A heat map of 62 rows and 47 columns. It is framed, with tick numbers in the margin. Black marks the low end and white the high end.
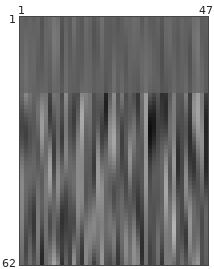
Streaks run downward. The top part is calmer, up to a seam about 30% of the way down. There is no overall slope. Values change most from cell to cell in the middle right.
